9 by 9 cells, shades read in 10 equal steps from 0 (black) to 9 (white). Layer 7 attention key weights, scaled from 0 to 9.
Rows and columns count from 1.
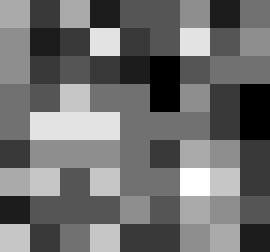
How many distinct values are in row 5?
4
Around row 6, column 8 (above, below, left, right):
2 7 6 2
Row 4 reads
4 3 7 4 4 0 5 2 0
